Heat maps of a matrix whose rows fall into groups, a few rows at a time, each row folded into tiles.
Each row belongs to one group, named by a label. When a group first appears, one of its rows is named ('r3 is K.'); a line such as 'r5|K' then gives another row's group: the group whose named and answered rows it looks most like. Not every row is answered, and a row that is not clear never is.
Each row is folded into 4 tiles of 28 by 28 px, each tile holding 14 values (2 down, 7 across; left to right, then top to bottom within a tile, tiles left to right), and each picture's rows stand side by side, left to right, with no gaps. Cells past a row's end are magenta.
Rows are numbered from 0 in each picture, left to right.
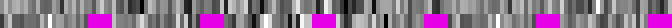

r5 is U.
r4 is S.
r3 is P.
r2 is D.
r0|S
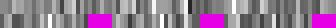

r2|S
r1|S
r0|S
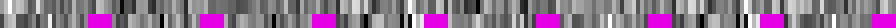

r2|P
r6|D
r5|S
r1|P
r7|S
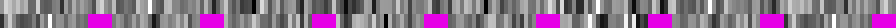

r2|U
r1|U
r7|S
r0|S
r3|P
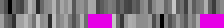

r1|P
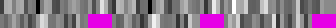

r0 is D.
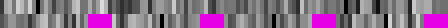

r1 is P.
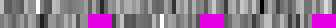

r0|U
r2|D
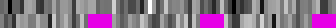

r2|P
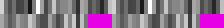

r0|U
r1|U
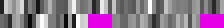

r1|U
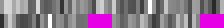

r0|S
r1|U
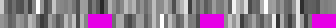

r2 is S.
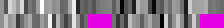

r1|P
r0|S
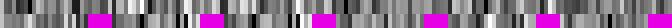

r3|P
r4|D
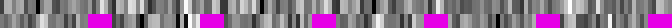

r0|D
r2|D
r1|D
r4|P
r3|D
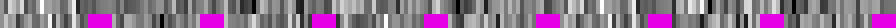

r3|S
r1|P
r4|P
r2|U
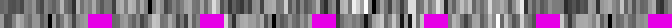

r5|P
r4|S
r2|P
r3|D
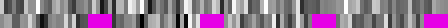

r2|S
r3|S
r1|D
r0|U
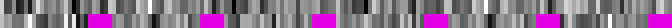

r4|U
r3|U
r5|S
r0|U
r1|U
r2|P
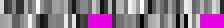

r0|U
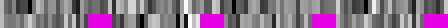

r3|U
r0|U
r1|D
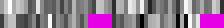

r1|D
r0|S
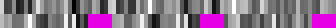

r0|U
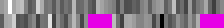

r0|S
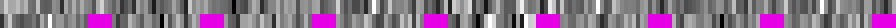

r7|U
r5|U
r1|P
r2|P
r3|U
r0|S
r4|D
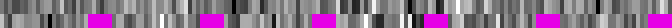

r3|U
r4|S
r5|D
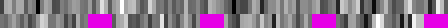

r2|P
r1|S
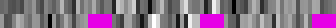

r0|P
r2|P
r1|D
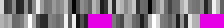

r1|D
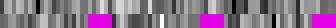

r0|D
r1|S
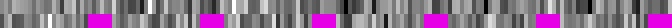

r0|S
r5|U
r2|S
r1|U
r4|D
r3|P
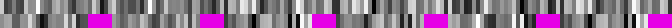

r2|D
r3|D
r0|U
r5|D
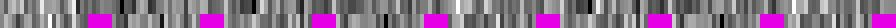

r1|P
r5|U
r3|P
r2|U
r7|S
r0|S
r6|P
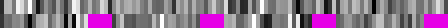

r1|S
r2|U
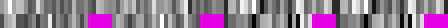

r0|S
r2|D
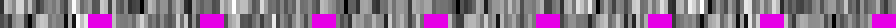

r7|P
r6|D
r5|D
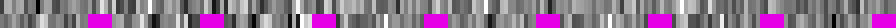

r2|D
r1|U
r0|D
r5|S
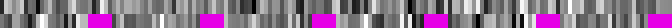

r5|S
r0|D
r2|U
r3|U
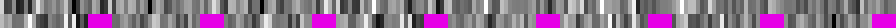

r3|U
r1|D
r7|P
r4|U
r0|U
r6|S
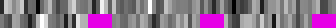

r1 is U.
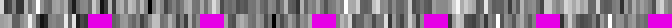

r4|S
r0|U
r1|D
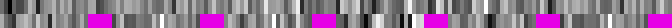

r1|S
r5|S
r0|P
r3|D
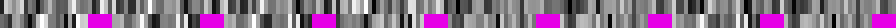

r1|U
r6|U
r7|P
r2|U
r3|D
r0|D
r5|P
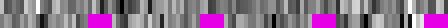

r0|U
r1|P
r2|P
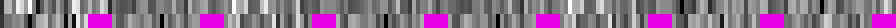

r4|P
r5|S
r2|S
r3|P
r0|D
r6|P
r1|P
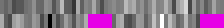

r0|P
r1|S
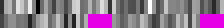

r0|D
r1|U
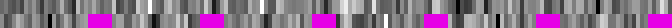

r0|P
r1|U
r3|S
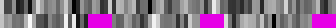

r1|D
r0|U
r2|P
